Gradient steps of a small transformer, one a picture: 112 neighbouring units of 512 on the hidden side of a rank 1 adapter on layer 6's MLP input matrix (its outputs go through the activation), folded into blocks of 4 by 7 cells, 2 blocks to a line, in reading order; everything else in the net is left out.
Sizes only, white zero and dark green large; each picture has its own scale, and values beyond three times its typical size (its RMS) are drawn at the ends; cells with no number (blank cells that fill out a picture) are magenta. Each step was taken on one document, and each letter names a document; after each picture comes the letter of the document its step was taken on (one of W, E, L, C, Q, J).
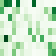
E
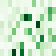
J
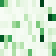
E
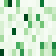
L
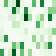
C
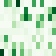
C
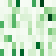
J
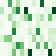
L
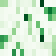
E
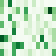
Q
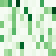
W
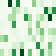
J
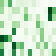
Q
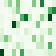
C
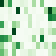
E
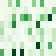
J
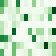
E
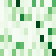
C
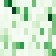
C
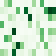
W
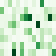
J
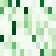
Q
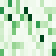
L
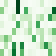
L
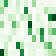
E
